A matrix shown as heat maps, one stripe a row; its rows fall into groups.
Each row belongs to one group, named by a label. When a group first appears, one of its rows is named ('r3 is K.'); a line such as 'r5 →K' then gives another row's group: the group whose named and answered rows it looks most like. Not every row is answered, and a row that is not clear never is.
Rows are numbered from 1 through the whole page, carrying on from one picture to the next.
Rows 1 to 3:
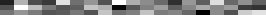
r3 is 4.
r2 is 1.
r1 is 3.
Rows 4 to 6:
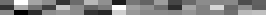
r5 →3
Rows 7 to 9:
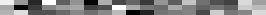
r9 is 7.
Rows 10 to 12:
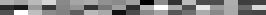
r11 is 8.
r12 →1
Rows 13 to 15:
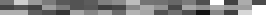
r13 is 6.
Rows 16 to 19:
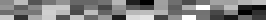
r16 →7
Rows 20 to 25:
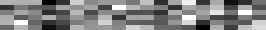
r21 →3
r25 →4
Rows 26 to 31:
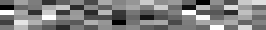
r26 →4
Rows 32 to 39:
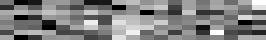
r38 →6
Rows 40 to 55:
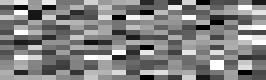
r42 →7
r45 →4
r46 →1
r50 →3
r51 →1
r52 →6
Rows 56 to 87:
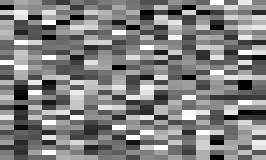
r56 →6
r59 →7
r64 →1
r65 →8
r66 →4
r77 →8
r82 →8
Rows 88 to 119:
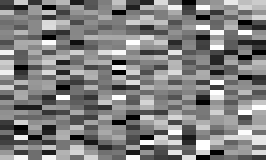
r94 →6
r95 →4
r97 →6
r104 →6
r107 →3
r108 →4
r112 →1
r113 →8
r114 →8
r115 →7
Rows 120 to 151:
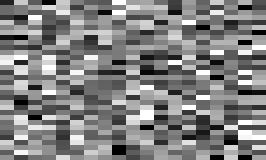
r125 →4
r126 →1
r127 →8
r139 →8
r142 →8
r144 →4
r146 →4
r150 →1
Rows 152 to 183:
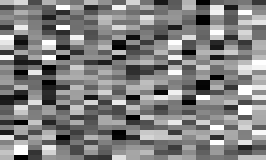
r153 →3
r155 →4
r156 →4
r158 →6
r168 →4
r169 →4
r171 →8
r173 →4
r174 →4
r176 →8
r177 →6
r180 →6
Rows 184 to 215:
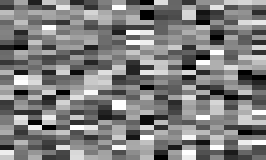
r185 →3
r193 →8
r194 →6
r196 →8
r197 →7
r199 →1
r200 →1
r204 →3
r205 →3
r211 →3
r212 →4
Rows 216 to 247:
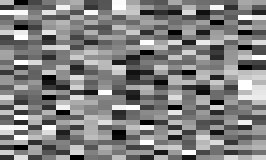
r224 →8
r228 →1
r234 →4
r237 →3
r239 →1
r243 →1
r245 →8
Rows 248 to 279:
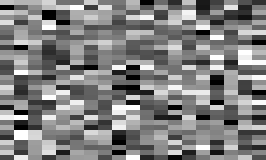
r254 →4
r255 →6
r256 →1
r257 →8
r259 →6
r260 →4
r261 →3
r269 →3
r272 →3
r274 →1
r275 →1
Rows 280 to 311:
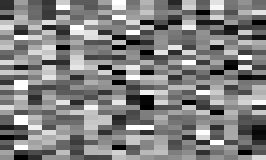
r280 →3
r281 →3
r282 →4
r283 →3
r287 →1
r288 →7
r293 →3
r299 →7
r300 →7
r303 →1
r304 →1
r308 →6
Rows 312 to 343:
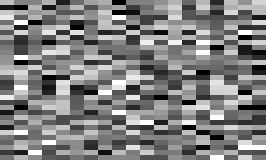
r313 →8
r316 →7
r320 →8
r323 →1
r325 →1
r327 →4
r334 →3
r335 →6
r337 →7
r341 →4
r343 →6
